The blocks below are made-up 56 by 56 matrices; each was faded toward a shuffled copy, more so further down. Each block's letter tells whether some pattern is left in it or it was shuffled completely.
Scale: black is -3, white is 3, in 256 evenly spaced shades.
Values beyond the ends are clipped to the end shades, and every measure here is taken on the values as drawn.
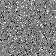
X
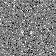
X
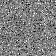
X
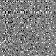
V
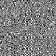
V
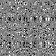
V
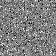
X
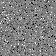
X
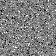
X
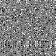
V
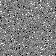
X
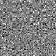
V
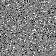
X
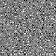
V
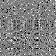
V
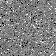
X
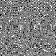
V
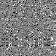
V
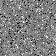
X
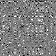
V
